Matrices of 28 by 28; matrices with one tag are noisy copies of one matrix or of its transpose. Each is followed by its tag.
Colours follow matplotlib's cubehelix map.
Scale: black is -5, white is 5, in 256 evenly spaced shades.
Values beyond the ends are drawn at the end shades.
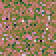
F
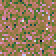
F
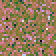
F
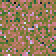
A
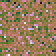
A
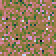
F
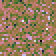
F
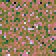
A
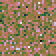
F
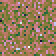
F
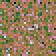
A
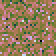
F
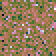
A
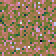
F
